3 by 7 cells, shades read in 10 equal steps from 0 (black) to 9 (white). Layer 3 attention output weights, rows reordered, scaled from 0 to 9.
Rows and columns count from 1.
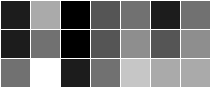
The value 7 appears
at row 3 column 5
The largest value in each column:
4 9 1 4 7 6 6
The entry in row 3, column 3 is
1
